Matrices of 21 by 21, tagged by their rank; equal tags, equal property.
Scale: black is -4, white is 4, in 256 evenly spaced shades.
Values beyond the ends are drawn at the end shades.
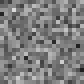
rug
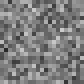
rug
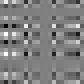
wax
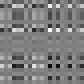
wax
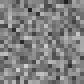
rug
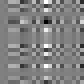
wax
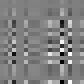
wax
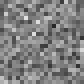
rug
